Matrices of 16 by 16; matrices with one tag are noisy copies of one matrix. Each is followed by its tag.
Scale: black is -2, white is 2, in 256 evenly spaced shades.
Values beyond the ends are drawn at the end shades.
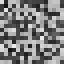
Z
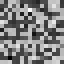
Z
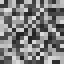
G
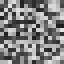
Z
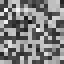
Z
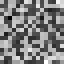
G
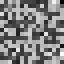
Z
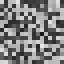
Z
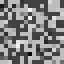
Z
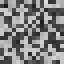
G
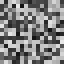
Z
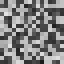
G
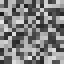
G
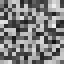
Z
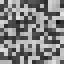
Z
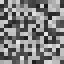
Z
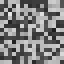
Z
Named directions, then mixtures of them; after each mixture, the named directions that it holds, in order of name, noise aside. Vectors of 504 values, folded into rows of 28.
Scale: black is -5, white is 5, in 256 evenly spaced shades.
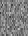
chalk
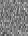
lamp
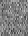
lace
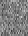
lace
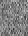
lace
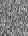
chalk, lamp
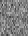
chalk, lace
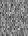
chalk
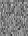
chalk, lamp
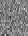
chalk, lamp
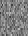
chalk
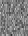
chalk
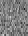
chalk, lamp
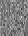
chalk, lace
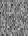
chalk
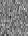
chalk, lamp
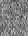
lace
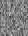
chalk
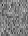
chalk, lace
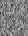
chalk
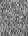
lace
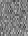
lace, lamp
